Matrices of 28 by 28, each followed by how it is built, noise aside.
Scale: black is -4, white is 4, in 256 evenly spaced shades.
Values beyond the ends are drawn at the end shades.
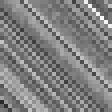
Toeplitz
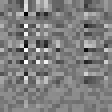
low rank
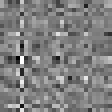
low rank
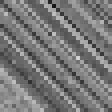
Toeplitz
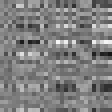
low rank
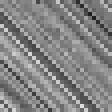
Toeplitz
